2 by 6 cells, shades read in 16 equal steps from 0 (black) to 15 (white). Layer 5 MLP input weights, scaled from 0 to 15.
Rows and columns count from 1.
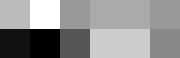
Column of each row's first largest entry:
2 4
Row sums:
64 38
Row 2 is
1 0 5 12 12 8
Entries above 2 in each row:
6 4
